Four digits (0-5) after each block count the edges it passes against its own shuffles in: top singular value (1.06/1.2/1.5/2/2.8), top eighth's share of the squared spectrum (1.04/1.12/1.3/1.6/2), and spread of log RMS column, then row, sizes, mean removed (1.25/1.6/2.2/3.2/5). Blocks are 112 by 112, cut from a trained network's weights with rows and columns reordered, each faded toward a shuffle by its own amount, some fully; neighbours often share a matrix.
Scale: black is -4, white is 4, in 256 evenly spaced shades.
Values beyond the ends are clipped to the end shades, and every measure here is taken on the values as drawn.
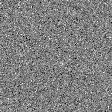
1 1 0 0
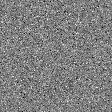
1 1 0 0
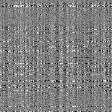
5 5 1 4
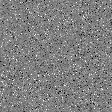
0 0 0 0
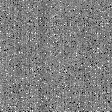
3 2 0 2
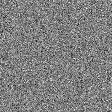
0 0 0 0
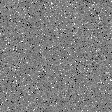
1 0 0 0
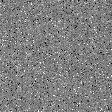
1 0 0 0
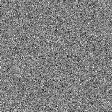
2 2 0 1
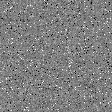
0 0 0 0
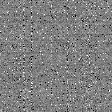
2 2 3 0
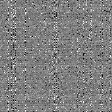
3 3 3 0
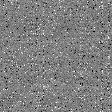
2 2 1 0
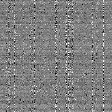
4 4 4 0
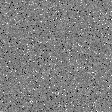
0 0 0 0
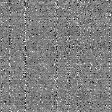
3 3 3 0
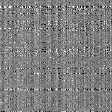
5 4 1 4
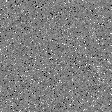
0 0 0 0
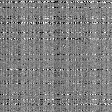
5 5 0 4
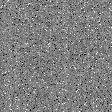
1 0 0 0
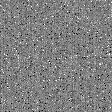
2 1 0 1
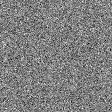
2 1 0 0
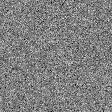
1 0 0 0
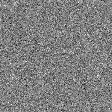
2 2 0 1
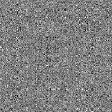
3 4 3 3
